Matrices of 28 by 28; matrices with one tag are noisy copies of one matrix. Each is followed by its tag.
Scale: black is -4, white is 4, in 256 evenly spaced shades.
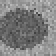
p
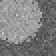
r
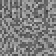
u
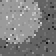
r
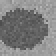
p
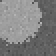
r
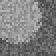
r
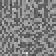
u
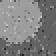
r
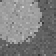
r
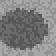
p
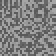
u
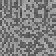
u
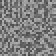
u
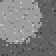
r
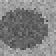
p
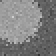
r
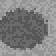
p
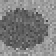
p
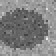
p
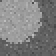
r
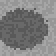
p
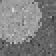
r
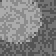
r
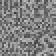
u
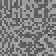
u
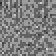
u
